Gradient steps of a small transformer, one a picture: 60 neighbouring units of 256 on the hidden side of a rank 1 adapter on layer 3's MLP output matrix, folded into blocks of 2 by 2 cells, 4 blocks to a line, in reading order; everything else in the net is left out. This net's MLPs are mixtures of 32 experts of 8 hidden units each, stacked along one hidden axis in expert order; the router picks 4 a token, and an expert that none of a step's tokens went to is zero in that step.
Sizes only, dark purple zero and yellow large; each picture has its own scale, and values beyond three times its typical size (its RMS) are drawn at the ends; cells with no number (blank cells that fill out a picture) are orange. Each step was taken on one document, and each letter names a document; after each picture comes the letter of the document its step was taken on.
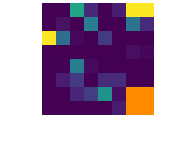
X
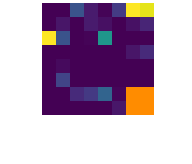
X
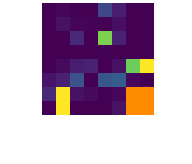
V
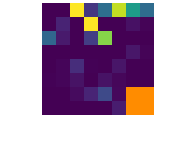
X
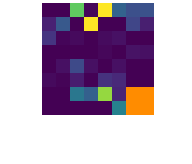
X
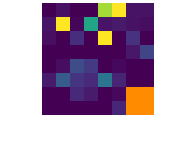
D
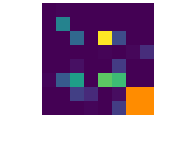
V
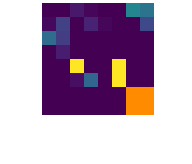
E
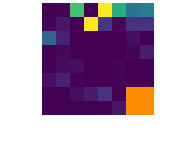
E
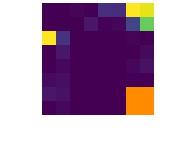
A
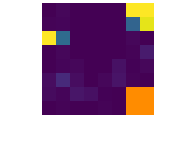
A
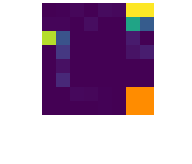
A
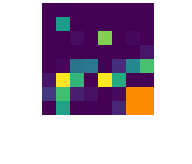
V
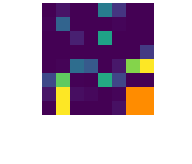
V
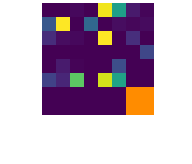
D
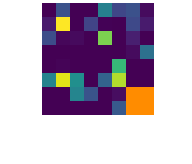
D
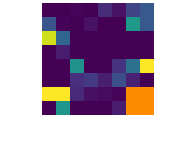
A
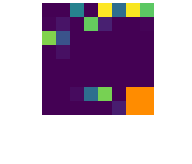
E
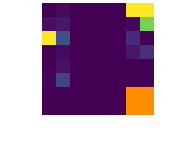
A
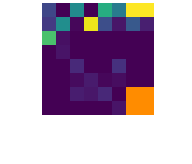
E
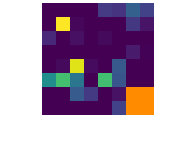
D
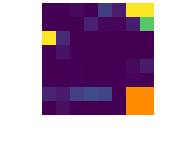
E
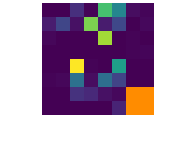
D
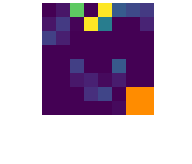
E
